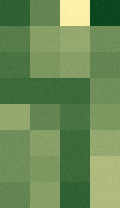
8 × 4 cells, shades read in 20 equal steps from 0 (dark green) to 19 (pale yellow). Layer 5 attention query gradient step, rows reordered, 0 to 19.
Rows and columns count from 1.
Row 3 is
5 9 10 7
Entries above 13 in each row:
1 0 0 0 0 0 0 0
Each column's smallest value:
3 4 3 0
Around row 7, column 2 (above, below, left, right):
10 10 8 4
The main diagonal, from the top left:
3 10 10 8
